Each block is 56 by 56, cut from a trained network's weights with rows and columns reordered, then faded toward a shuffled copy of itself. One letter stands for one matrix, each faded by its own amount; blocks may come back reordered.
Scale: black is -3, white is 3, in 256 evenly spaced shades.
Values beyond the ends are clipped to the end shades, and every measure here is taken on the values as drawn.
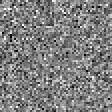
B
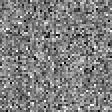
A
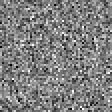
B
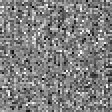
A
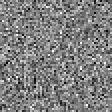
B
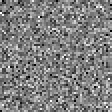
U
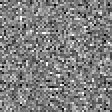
B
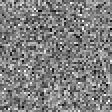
U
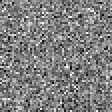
B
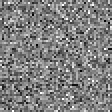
B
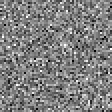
U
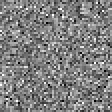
U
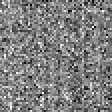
A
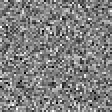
B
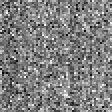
A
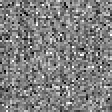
A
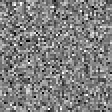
B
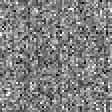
A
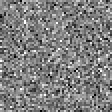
B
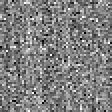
A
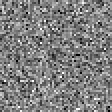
U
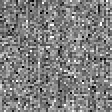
A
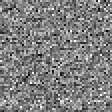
B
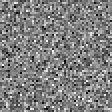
U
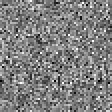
B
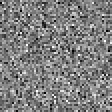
B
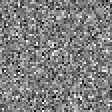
B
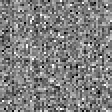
A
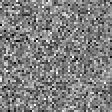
B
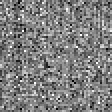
A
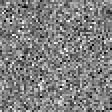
U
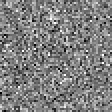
B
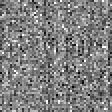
A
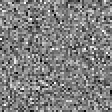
B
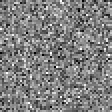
U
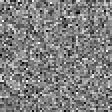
B
